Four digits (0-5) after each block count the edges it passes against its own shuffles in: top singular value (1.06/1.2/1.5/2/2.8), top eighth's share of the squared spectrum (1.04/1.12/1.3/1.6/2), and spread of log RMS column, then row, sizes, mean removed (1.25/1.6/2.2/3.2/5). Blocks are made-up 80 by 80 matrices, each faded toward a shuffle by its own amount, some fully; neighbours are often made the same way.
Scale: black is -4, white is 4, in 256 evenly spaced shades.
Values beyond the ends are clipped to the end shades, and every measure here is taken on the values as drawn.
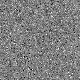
0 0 1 0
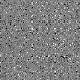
4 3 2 2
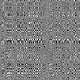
5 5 3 3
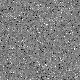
1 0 0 0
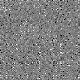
4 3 2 2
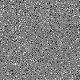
3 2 1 1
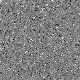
2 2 0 0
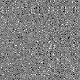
4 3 2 2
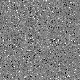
3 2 1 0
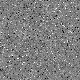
2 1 0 0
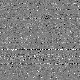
3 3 0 3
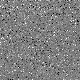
1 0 0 1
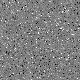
0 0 0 0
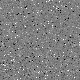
0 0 0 0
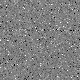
1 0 0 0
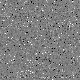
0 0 0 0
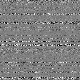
2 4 0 4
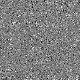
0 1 2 2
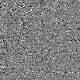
1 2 1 2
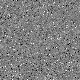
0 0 0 0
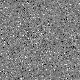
0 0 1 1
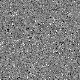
1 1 1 1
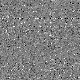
2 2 1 2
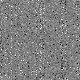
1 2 2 0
